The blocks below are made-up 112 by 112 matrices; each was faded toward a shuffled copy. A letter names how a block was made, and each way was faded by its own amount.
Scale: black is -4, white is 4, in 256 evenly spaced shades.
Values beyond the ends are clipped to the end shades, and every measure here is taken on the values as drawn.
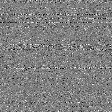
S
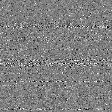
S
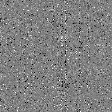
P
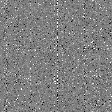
P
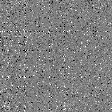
P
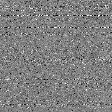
S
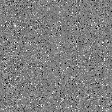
P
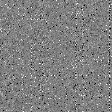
P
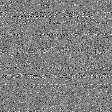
S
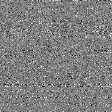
S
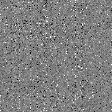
P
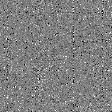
P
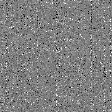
P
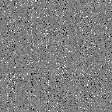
P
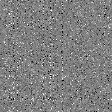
P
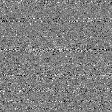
S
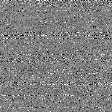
S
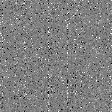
P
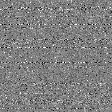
S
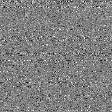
S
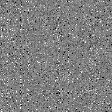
P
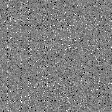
P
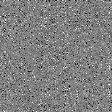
P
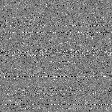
S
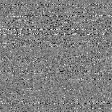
S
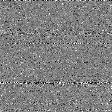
S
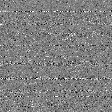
S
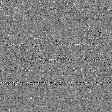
S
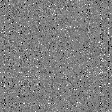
P
